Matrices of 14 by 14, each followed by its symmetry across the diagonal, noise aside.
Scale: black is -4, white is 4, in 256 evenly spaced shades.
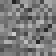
neither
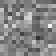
neither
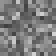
symmetric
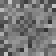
symmetric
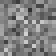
neither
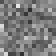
neither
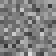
neither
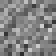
symmetric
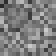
symmetric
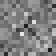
symmetric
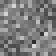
symmetric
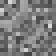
symmetric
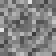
symmetric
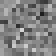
neither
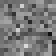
neither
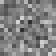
symmetric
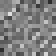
symmetric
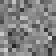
neither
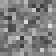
neither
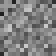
symmetric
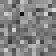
neither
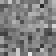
neither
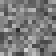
neither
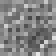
symmetric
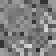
symmetric
